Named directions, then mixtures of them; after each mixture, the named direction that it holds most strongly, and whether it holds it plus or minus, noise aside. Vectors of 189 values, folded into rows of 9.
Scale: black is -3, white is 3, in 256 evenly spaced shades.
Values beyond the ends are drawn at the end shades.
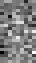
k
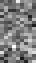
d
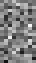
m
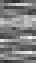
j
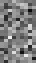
m, plus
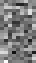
m, minus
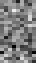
d, minus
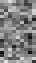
d, minus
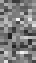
m, minus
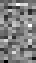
m, plus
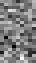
d, minus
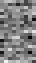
j, minus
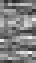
j, plus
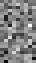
m, plus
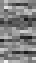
j, minus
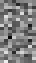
m, minus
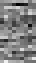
j, minus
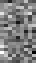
k, minus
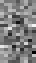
k, minus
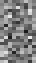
m, minus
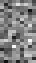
m, plus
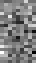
k, minus
